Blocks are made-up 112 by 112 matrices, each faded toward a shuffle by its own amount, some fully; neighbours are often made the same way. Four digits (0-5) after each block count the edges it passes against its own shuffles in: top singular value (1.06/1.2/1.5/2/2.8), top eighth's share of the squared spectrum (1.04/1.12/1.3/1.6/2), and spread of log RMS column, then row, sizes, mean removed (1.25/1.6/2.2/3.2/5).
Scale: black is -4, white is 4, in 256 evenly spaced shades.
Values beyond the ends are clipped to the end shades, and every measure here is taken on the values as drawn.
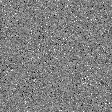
0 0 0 0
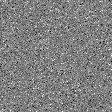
0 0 0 0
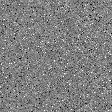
0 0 0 0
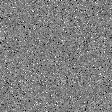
0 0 0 1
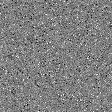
0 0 0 0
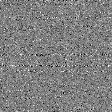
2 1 0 3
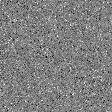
0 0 0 0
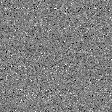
1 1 0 2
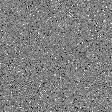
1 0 0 0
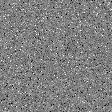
0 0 0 0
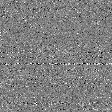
2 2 0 3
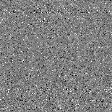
1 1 0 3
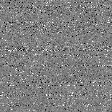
1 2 0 3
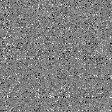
2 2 2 3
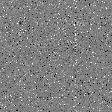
3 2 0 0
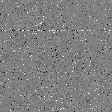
3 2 1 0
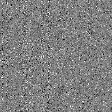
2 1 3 0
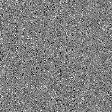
1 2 3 0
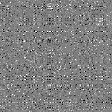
4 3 2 3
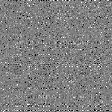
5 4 2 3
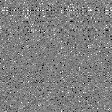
4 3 2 2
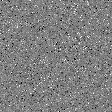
1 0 0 0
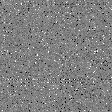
3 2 0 1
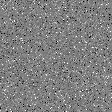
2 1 0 0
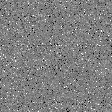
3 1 0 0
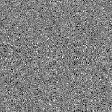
4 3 2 2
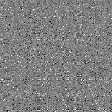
4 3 1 2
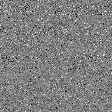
1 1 0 2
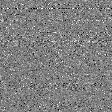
2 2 0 3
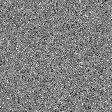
2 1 0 0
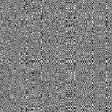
5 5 4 3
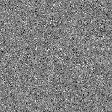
3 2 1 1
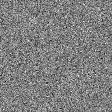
2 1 0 0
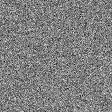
1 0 0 0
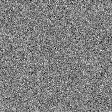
2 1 0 0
